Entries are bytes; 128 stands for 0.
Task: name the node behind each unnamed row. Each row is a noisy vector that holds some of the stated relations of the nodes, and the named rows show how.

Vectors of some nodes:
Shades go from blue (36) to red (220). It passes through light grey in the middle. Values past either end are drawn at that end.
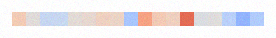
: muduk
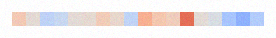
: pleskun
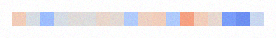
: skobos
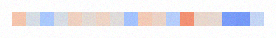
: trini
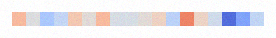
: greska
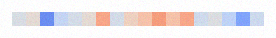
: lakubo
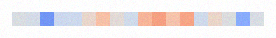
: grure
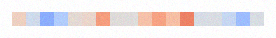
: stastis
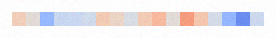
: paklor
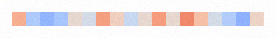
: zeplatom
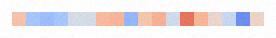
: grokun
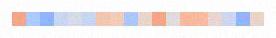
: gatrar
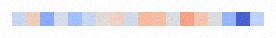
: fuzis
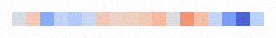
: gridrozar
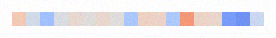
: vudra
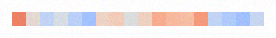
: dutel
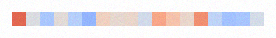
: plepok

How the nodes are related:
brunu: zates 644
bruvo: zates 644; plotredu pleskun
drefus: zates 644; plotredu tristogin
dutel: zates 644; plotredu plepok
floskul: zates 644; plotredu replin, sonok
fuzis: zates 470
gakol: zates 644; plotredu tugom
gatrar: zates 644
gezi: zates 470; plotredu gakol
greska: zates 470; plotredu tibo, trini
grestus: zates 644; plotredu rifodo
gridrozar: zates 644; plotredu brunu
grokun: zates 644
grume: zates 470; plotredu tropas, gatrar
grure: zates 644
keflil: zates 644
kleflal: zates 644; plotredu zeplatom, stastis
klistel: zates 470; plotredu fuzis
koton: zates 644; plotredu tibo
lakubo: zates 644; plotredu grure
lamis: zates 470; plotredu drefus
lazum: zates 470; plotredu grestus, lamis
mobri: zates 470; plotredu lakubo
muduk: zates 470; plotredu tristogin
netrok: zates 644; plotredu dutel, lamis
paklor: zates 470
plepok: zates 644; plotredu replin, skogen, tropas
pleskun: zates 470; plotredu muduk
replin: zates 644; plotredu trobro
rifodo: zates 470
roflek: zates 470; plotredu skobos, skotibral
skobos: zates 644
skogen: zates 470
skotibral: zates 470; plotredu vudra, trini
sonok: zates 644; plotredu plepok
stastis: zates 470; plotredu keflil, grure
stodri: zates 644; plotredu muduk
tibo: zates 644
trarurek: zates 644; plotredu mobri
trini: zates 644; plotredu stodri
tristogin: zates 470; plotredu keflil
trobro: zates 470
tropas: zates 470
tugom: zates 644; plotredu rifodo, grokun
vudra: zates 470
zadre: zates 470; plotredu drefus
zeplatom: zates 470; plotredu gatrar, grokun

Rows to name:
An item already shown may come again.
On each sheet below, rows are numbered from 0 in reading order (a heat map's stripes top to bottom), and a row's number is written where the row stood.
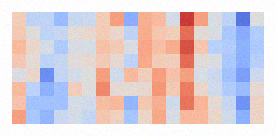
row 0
rifodo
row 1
pleskun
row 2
zadre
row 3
pleskun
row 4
trarurek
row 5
kleflal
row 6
grokun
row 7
gatrar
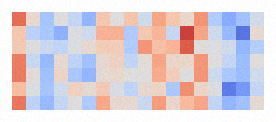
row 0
floskul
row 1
gakol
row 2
tristogin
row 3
tropas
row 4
replin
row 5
skotibral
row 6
grume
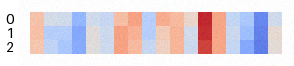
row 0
grestus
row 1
tugom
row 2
gezi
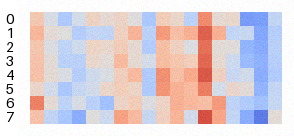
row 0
trini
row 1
lamis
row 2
stodri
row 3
bruvo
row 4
drefus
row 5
keflil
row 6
dutel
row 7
gezi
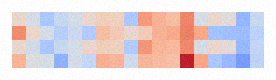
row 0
keflil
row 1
netrok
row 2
keflil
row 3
lazum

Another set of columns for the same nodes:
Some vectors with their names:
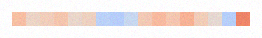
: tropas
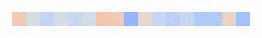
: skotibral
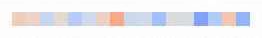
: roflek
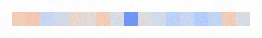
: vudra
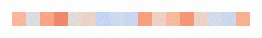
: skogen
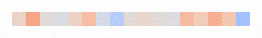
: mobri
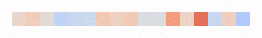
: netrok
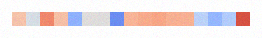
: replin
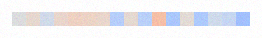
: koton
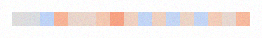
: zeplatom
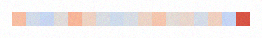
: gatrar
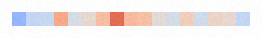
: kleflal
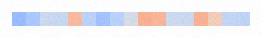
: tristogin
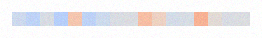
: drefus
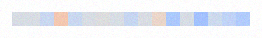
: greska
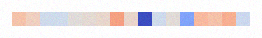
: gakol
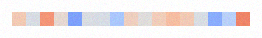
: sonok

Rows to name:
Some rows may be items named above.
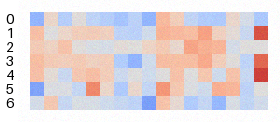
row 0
stodri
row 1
tropas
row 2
dutel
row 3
tropas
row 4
gatrar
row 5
keflil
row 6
trini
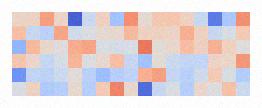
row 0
floskul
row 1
grume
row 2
grure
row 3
grokun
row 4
muduk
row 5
tugom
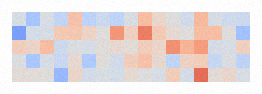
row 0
drefus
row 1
stastis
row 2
dutel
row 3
zadre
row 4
lamis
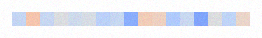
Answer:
trini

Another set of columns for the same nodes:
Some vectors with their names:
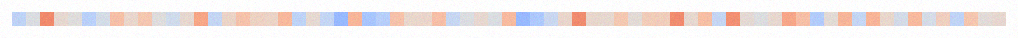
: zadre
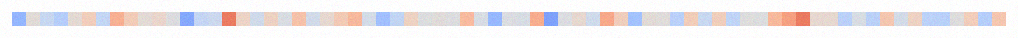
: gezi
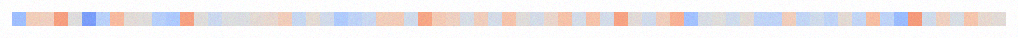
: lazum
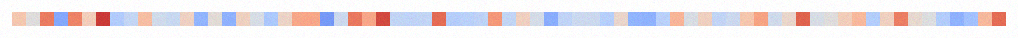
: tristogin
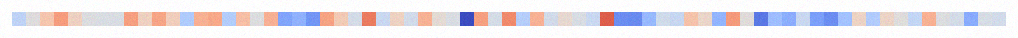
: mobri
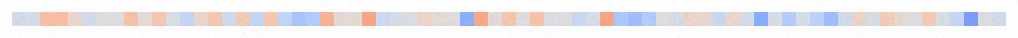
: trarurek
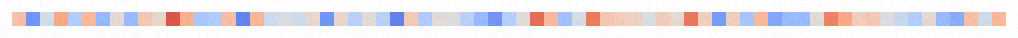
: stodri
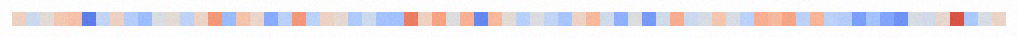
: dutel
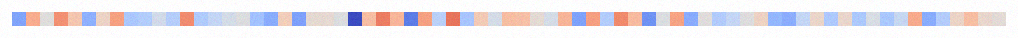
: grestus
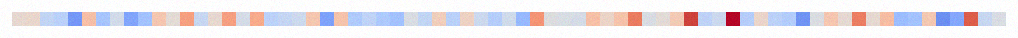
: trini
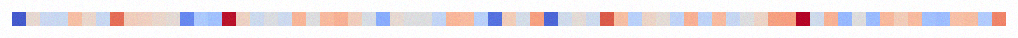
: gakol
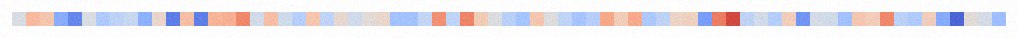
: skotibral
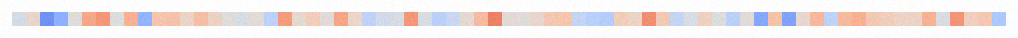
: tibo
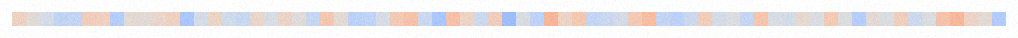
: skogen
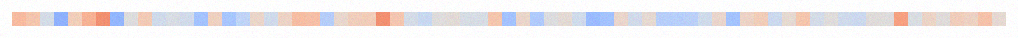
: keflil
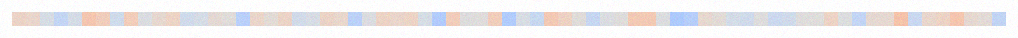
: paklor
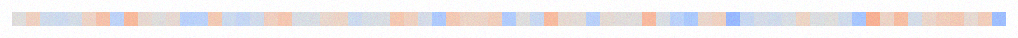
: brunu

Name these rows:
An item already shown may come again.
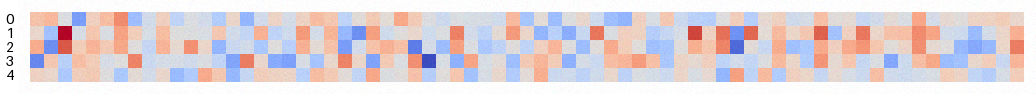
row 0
keflil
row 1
drefus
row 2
muduk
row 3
tugom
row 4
kleflal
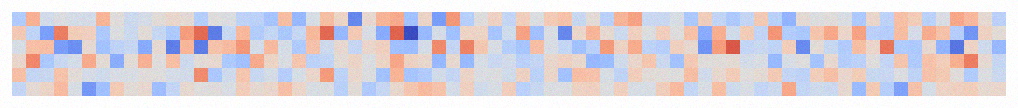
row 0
rifodo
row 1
zeplatom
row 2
skotibral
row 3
grure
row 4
grume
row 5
netrok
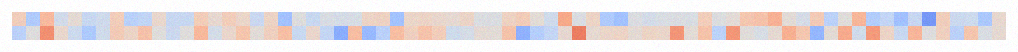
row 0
floskul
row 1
zadre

